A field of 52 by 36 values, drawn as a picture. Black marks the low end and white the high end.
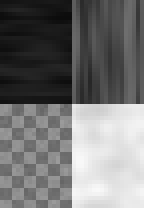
The table splits into 2 rows of 2 panels. Panel 1,1: very low, streaked across, faint in contrast. Panel 1,2: low, streaked downward. Panel 2,1: middling, checkered. Panel 2,2: very high, blotchy, faint in contrast.
